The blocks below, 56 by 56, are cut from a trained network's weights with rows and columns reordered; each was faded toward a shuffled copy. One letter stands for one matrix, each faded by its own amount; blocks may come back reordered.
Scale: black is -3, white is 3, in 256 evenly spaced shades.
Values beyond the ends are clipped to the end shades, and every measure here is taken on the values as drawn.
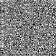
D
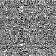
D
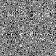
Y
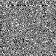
Y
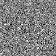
Y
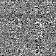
D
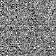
D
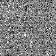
D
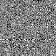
Y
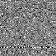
Y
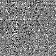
D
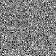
Y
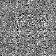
D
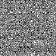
D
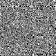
Y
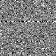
Y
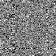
Y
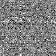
D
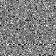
Y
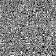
D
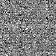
D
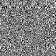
Y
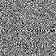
Y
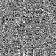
Y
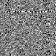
Y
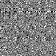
Y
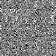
D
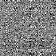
D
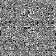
D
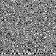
Y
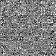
D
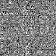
D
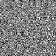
Y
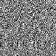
Y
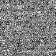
D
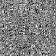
Y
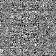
D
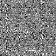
D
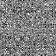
D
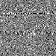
Y
